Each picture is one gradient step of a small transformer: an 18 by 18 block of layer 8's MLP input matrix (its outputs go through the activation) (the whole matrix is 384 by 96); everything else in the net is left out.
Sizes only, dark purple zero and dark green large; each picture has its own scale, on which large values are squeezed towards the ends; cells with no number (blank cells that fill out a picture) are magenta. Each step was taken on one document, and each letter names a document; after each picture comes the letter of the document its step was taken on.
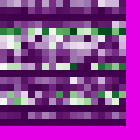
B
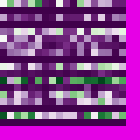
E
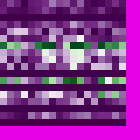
B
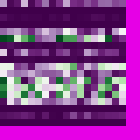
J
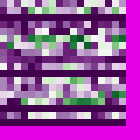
B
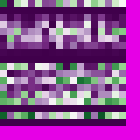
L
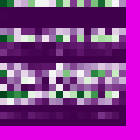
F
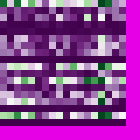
E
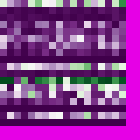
E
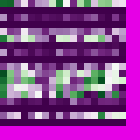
F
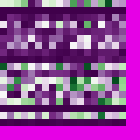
E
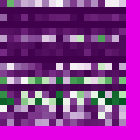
J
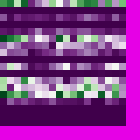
F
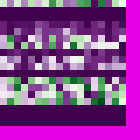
B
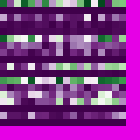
E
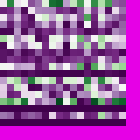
L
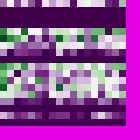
F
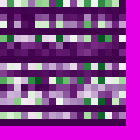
L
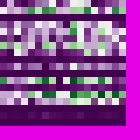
B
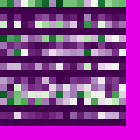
L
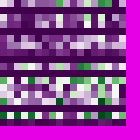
E
